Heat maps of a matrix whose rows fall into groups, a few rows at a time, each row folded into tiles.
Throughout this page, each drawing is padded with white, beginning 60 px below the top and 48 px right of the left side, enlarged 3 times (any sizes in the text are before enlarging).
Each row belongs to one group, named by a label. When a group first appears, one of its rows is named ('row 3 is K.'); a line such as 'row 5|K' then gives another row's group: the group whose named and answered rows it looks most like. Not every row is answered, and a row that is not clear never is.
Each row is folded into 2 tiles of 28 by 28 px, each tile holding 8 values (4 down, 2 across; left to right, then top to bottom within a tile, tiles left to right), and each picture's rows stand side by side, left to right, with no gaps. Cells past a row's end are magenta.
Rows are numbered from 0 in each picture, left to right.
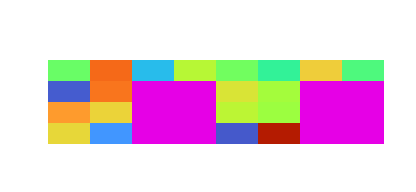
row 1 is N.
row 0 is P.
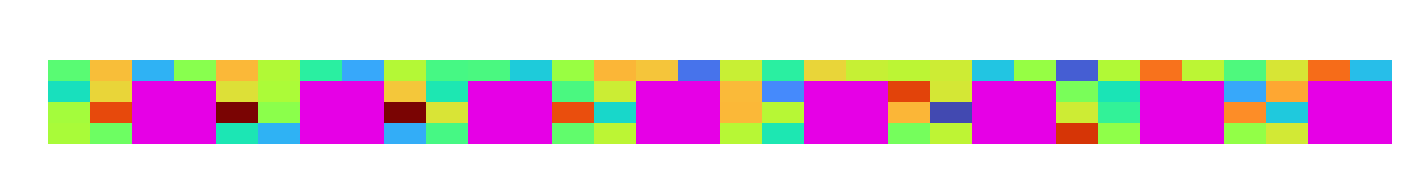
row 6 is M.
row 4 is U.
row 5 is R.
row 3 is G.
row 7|G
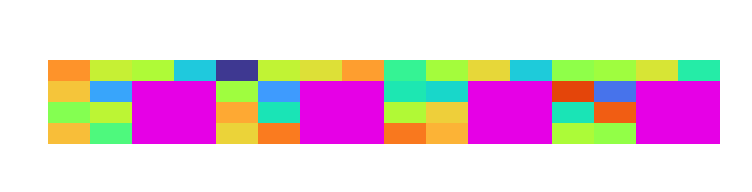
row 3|U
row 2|M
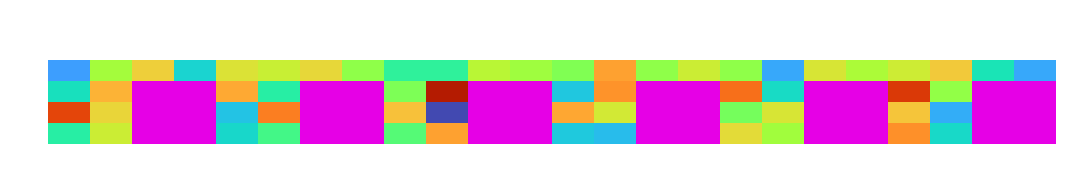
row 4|U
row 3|P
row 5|R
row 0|G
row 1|U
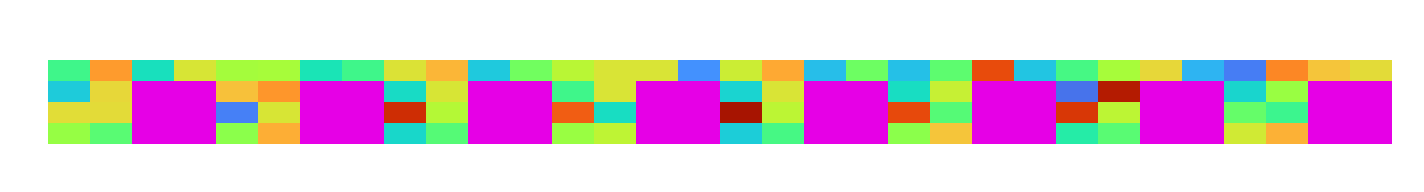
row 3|G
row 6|G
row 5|G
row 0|P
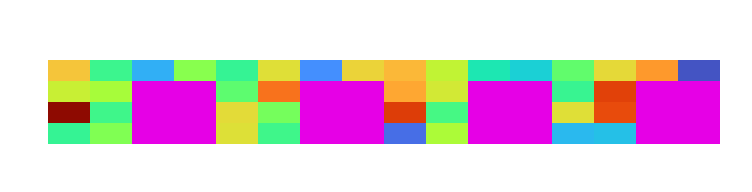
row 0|R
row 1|P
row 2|R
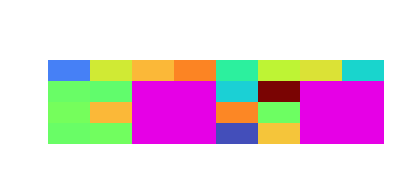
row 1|G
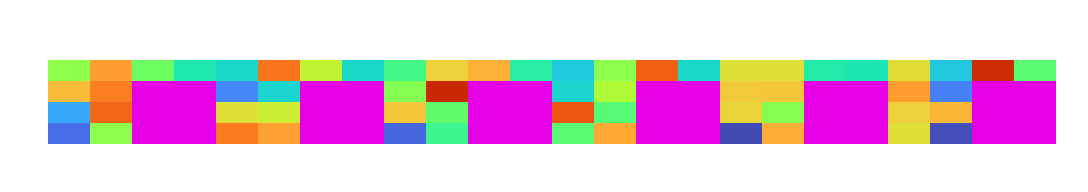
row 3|G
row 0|N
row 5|U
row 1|M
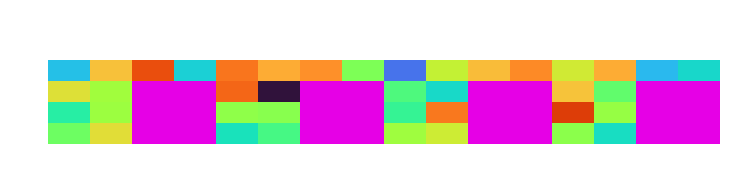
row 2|M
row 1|U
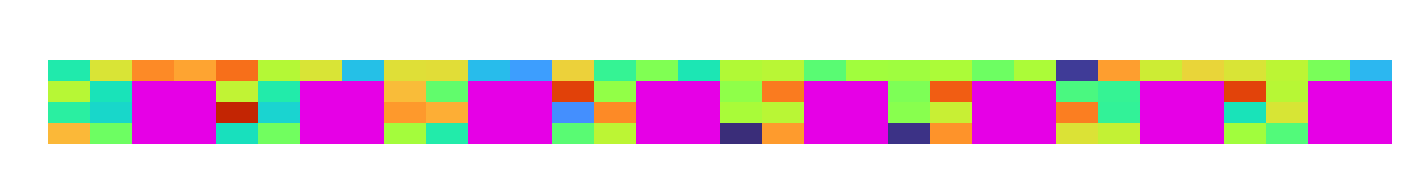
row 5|N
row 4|N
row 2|R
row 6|M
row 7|U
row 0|M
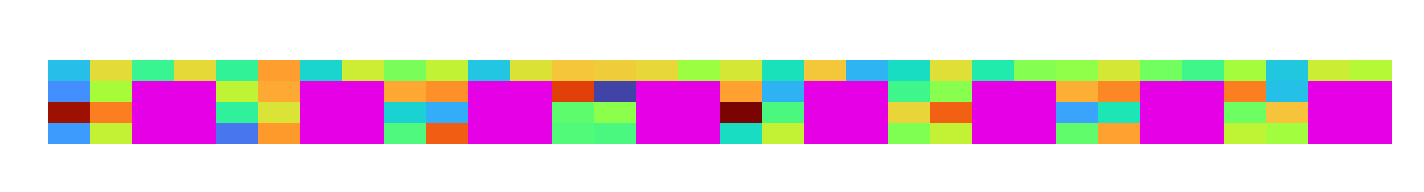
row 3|U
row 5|P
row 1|N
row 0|P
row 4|R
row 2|N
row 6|N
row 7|U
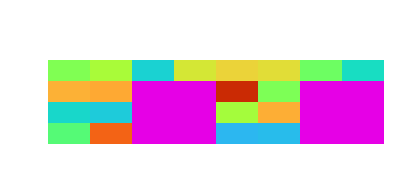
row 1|U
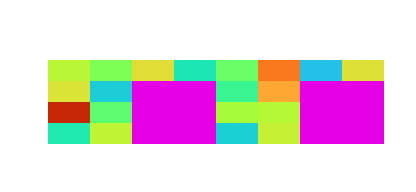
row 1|P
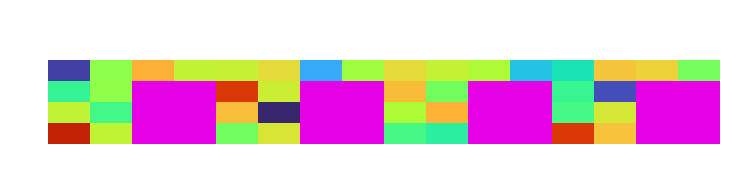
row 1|R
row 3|M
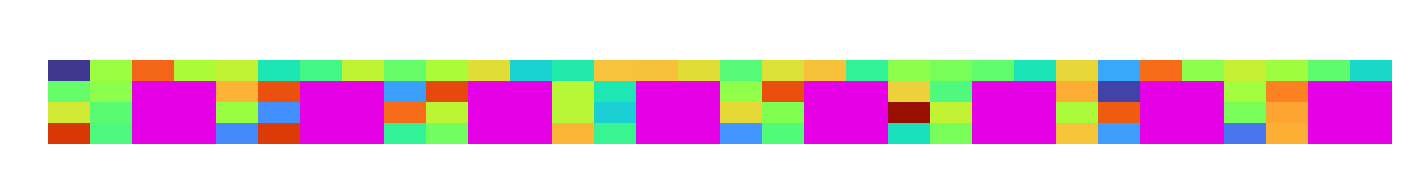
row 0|M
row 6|U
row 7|N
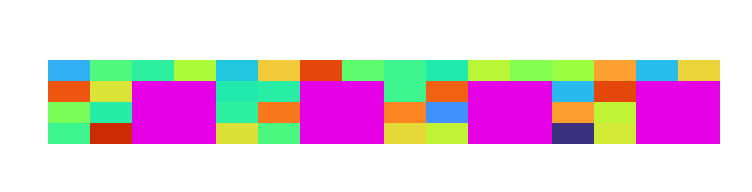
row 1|M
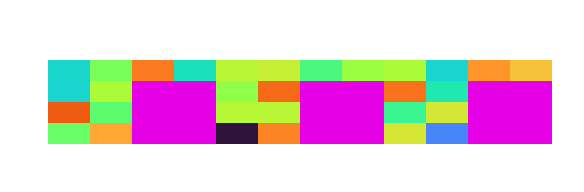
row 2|U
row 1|N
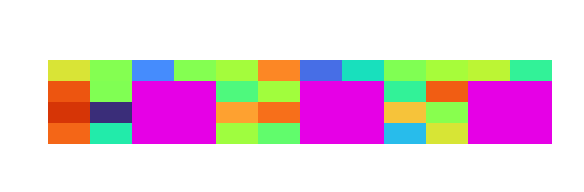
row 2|G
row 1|P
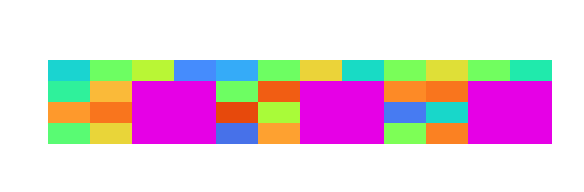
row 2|N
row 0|G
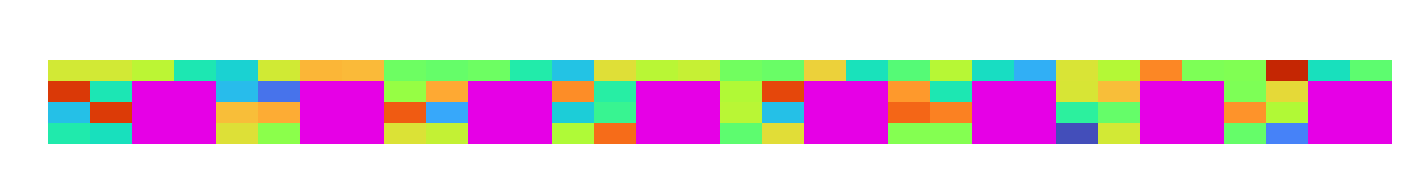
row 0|U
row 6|N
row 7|P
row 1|M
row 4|G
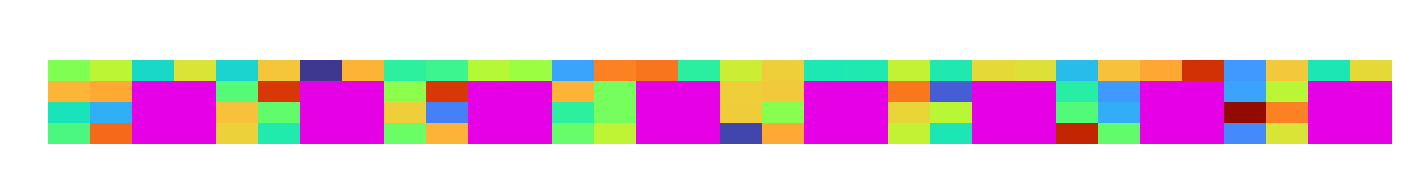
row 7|P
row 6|M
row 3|M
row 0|N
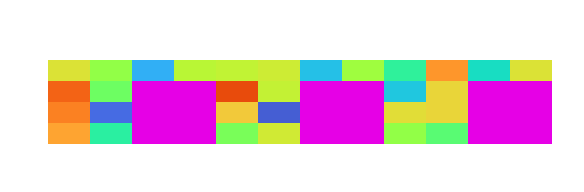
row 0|R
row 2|P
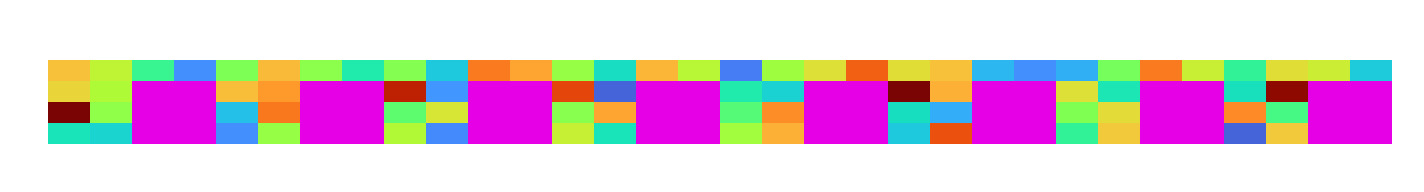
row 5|N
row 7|G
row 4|M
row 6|M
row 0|R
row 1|N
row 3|U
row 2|U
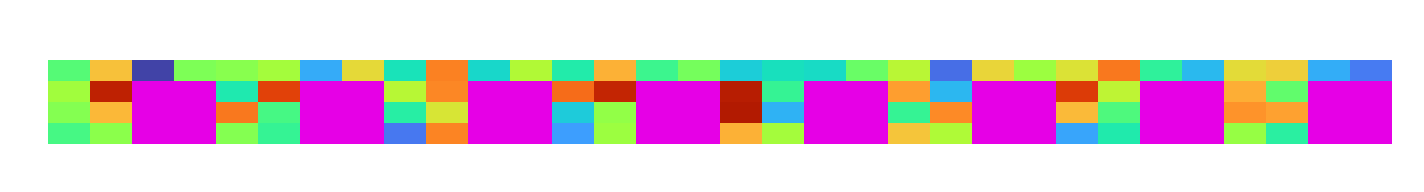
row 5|U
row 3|N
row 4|R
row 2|N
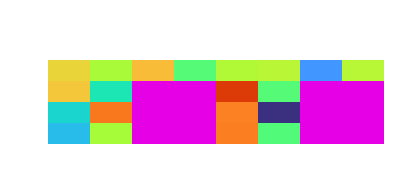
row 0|U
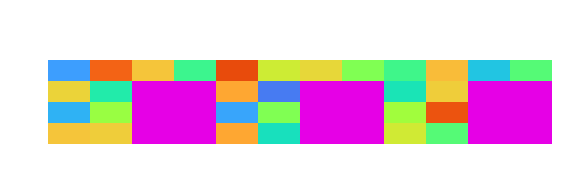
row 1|U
